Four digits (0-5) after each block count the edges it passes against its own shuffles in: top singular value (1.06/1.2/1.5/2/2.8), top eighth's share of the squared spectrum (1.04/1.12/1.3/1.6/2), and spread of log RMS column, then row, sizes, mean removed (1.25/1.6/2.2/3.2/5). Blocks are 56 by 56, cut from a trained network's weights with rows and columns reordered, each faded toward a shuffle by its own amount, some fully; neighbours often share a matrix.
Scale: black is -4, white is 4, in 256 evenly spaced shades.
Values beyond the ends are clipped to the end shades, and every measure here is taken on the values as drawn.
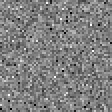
0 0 0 0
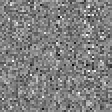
2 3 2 0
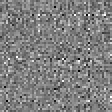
3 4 2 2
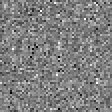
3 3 1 0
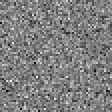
0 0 0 0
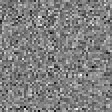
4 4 1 3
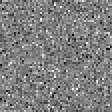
2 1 0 0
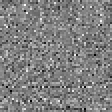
3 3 0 2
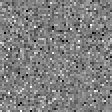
1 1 0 0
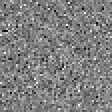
2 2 0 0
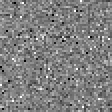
2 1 0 0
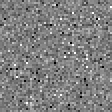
1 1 0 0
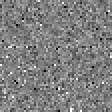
2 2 0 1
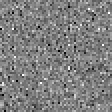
2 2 1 0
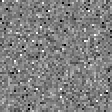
0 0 0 0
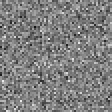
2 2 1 0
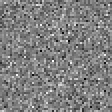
1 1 0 0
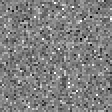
0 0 0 0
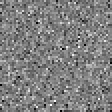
0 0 0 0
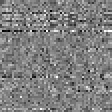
4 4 0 3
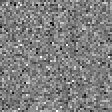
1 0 0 0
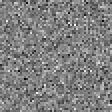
3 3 0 1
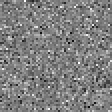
0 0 0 0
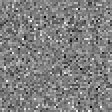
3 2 0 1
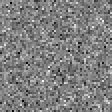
0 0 0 0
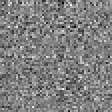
3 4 1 3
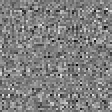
3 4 1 3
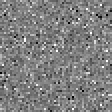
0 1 0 0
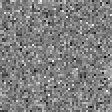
1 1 0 0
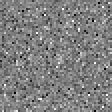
0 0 0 1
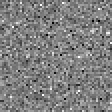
2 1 0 1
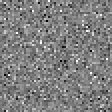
1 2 1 0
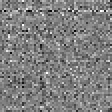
3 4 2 2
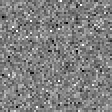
0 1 0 0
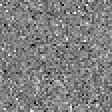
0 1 0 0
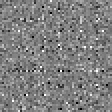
3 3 2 2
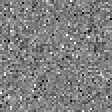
2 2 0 0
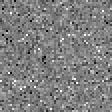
1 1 0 0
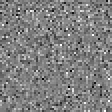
2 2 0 1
